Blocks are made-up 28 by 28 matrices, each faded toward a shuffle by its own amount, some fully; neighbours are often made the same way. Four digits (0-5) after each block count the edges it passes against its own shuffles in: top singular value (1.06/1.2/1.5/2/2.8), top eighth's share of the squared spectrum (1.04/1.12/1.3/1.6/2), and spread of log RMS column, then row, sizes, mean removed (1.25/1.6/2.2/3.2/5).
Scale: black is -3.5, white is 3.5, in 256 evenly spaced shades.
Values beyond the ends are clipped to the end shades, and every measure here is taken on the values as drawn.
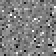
0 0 0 0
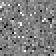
0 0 0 0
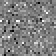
1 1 0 1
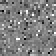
2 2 0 1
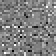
3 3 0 1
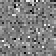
2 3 1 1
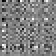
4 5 2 3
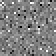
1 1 0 0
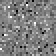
1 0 0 0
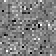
2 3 0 1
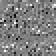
0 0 0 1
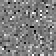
0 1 0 0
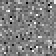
1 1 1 0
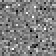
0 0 0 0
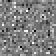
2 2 0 0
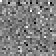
2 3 0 0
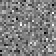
0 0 0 0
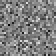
2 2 0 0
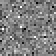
0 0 0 0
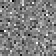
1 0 0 0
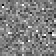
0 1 0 0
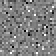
0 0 0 0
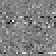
2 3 0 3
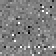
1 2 0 0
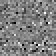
1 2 0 2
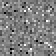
0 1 0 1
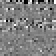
2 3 0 3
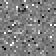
0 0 0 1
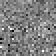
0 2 0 1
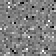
0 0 0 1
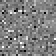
1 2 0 2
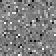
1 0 0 0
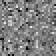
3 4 2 1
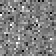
0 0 0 0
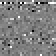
3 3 0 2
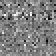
1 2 0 2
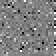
2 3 1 0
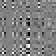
4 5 3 3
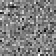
0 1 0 0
